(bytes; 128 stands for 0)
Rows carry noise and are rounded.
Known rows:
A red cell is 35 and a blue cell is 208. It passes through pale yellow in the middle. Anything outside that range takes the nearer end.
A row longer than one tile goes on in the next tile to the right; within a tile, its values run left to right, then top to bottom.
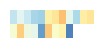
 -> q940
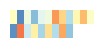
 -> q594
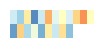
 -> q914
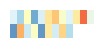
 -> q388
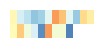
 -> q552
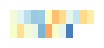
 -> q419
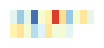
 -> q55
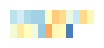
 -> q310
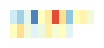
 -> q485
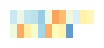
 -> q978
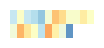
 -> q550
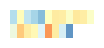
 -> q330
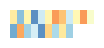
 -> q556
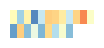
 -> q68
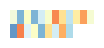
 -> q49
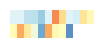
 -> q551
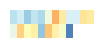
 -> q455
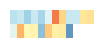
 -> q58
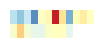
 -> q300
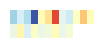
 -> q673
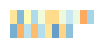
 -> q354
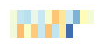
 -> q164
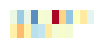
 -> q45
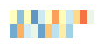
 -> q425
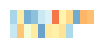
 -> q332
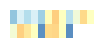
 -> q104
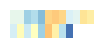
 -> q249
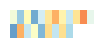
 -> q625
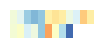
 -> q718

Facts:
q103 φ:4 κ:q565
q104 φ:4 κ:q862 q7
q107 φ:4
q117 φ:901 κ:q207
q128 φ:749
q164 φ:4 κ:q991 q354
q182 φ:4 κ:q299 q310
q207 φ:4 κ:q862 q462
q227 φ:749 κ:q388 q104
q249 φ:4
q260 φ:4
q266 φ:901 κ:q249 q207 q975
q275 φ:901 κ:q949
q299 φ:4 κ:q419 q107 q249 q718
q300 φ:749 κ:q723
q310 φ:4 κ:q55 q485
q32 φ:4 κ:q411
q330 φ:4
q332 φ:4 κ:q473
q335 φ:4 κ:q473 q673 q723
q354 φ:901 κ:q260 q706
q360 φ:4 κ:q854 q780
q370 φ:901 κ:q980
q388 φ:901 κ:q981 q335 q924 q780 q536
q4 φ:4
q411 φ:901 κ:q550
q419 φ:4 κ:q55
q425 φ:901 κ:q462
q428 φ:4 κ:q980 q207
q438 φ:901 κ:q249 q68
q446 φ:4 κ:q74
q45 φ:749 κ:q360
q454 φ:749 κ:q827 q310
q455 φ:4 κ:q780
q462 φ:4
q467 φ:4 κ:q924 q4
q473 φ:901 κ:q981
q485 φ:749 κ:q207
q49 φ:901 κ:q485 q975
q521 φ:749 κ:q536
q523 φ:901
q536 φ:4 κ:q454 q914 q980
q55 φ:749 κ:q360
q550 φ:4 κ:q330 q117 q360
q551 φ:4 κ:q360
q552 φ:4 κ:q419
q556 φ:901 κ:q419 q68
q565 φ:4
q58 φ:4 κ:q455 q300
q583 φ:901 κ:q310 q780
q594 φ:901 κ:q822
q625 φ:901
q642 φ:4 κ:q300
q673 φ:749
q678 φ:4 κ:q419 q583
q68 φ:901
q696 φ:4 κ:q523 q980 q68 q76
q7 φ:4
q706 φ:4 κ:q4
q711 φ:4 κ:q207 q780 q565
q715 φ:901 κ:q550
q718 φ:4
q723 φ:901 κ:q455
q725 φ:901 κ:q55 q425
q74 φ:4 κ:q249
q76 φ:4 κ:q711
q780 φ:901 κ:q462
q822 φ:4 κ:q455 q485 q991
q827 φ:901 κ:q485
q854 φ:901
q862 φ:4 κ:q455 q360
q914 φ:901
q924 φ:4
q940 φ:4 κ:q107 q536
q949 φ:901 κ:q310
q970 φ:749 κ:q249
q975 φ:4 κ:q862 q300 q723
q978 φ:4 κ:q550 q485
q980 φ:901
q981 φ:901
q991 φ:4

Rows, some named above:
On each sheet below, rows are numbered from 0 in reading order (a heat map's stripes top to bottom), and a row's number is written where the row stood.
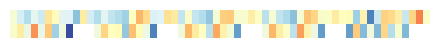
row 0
q260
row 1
q207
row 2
q550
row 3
q550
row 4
q68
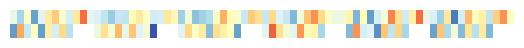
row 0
q388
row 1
q991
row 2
q335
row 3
q32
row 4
q725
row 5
q980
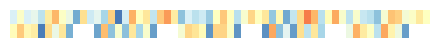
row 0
q467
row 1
q523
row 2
q104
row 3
q438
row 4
q550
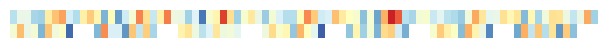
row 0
q696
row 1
q725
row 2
q55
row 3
q711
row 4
q446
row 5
q360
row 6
q354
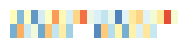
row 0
q425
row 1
q981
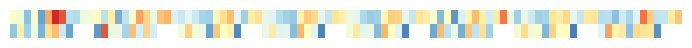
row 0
q446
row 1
q715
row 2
q940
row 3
q299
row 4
q299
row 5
q583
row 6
q536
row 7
q642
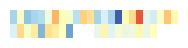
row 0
q335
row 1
q673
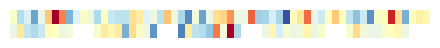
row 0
q970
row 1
q924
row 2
q275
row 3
q673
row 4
q300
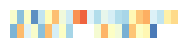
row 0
q854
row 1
q428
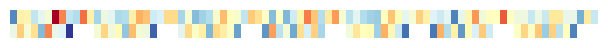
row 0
q103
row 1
q76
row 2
q335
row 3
q266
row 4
q462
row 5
q473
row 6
q706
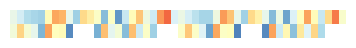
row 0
q182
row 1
q854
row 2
q678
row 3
q723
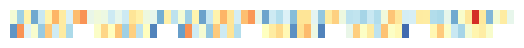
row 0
q117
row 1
q706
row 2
q117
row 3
q7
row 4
q822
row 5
q227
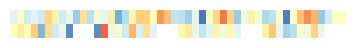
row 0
q4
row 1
q411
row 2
q454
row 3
q521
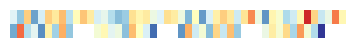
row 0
q370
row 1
q107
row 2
q827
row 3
q565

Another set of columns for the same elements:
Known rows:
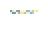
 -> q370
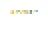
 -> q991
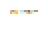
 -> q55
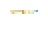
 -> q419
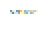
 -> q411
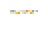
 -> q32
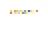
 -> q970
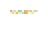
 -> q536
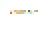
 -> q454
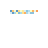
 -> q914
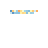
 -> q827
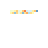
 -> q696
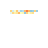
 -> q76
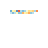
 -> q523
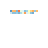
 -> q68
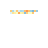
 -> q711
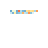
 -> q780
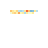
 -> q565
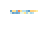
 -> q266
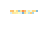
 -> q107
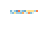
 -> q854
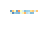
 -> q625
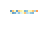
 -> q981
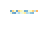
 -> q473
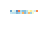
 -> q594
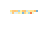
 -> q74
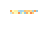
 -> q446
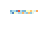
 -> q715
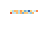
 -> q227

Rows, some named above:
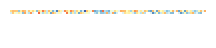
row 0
q249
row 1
q970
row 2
q970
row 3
q725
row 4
q107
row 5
q914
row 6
q914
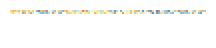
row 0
q249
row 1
q68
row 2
q462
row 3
q164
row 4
q467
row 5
q354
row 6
q68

